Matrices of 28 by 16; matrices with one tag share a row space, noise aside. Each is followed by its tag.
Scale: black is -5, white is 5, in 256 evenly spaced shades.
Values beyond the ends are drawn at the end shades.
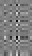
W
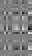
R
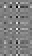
W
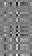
W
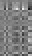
R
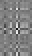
W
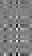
W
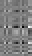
R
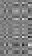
R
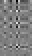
W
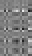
R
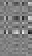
R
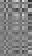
R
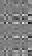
R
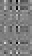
W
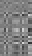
R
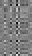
W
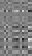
R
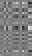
R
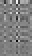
W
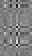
W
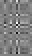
W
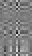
W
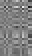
R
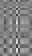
W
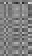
R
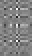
W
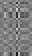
W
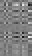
R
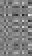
R
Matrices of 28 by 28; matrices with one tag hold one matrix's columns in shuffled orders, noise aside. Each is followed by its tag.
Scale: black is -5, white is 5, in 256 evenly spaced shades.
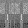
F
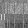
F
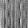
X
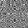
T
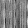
X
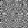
T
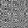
T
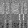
F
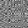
T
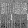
F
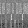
F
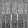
F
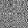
T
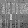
F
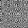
T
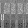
F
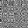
T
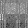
F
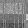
F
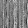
X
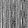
X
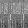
F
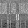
F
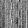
X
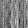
X
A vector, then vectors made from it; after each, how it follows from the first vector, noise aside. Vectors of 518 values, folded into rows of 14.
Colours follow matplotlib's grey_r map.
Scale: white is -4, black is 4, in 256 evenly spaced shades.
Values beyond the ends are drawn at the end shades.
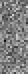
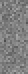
shrunk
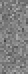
shrunk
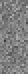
shrunk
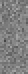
shrunk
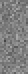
shrunk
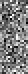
scaled up
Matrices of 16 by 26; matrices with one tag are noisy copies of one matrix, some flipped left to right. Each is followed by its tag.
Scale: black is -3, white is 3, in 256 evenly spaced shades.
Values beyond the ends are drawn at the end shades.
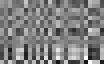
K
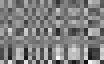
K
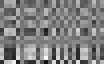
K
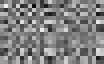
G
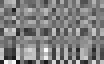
K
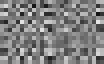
G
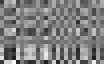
K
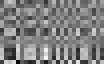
K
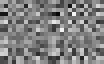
G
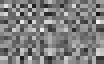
G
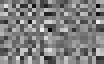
G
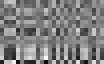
K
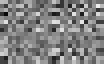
G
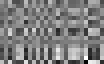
K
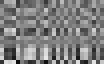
K
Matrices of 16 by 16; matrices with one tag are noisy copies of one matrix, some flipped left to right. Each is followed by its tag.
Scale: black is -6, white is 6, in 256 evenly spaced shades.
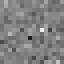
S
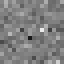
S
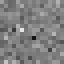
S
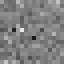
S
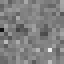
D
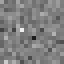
S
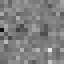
D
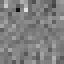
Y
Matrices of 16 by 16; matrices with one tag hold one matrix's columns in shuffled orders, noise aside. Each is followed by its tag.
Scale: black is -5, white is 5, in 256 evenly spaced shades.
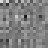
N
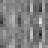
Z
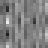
Z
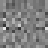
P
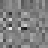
P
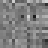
N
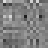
N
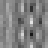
Z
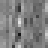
Z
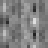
Z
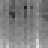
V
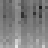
V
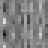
Z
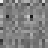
N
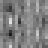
Z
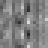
Z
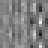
Z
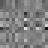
P
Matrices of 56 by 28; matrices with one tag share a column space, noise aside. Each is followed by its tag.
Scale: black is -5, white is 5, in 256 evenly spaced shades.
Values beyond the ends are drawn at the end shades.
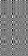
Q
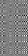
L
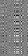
L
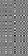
L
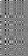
Q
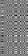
L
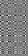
L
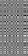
L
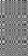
Q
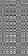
L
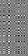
L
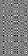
L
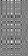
Q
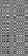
L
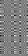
L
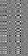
L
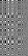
Q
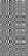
Q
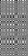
Q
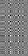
L
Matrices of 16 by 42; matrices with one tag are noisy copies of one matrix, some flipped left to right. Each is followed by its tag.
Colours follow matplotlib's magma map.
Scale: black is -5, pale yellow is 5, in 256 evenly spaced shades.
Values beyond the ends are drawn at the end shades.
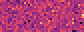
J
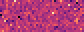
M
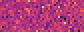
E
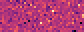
J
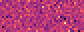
E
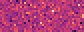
J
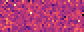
M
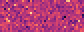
M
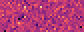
E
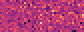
J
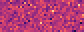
J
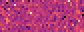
M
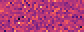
E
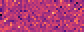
M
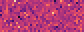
M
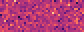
M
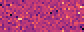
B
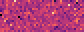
M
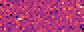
B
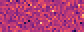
J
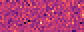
J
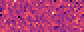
M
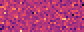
B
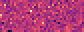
J
